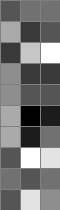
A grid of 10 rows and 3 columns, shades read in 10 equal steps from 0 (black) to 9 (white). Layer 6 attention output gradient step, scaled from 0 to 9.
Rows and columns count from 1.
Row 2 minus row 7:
0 1 -1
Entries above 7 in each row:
0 0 1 0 0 0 0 2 0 1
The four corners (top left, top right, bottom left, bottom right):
3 4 3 5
